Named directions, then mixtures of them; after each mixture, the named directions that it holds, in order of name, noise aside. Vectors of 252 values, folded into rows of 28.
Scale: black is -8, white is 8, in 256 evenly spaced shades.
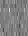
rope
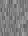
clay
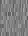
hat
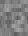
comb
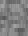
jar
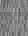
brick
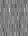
rope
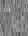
brick, comb, rope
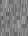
clay, comb, hat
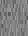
brick, clay, hat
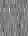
rope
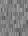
clay, jar, rope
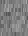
brick, comb, hat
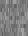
clay, jar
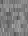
comb, rope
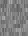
clay, jar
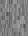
brick, clay, comb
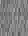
brick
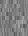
clay, comb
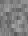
comb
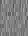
hat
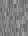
clay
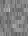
comb, rope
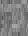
brick, comb, jar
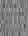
brick, clay, rope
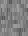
clay, jar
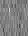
rope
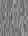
brick, clay, hat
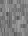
clay, comb
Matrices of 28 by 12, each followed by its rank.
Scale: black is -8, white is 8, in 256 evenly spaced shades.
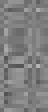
two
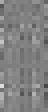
two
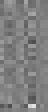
two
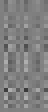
one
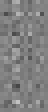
two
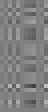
one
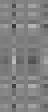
one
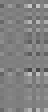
one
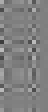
one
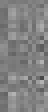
two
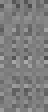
two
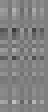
one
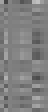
one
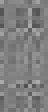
two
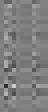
two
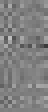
two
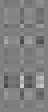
one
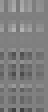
one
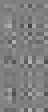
two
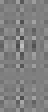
one
